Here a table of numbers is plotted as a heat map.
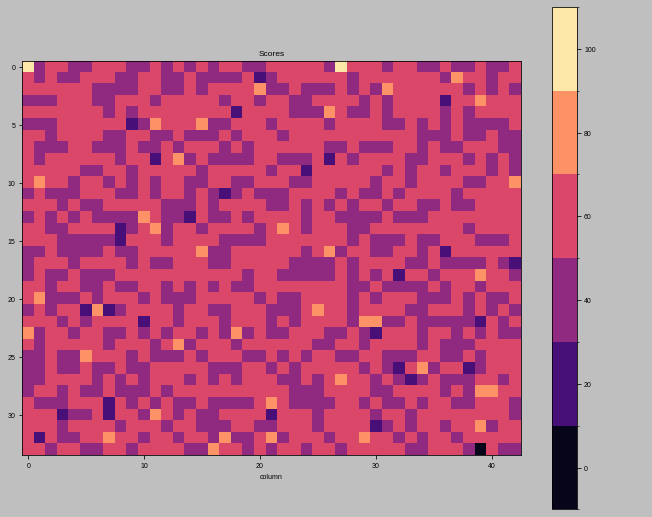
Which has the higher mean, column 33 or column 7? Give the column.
33
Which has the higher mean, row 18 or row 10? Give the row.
10
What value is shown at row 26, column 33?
60
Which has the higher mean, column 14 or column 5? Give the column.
5
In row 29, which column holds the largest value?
21
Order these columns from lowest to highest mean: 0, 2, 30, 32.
30, 32, 2, 0
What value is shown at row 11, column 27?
40
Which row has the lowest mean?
29
